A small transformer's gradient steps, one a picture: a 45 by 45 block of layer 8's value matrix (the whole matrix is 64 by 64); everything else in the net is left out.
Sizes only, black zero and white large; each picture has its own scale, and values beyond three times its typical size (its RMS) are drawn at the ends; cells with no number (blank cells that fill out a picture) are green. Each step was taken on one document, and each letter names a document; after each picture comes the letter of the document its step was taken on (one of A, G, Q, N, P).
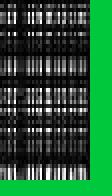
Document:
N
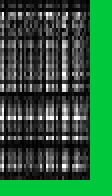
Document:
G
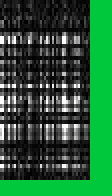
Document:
G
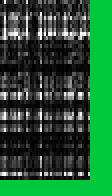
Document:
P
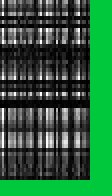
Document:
G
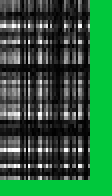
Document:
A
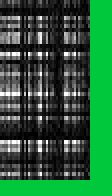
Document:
A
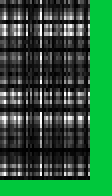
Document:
P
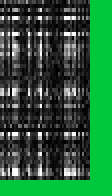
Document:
A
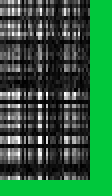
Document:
A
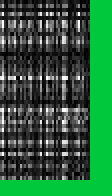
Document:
G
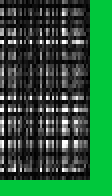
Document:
G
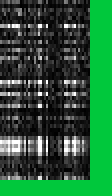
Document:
A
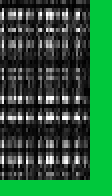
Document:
G
